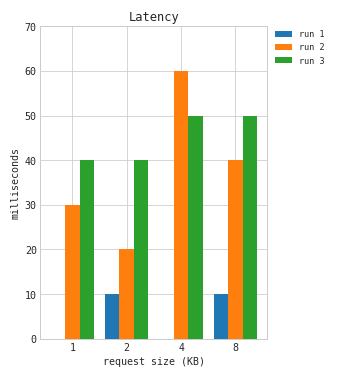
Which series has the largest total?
run 3
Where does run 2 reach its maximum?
4
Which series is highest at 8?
run 3
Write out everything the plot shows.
Title: Latency
x-axis: request size (KB), ticks 1 2 4 8
y-axis: milliseconds, ticks 0 10 20 30 40 50 60 70
Legend: run 1, run 2, run 3
Values:
run 1: 0 10 0 10
run 2: 30 20 60 40
run 3: 40 40 50 50
